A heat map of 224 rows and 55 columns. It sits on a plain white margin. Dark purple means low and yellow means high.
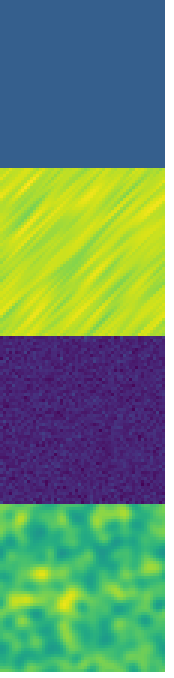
It is made of 4 by 1 panels. Panel 1,1: low, flat. Panel 2,1: very high, slanting up to the right, faint in contrast. Panel 3,1: very low, fine-grained, faint in contrast. Panel 4,1: high, blotchy.
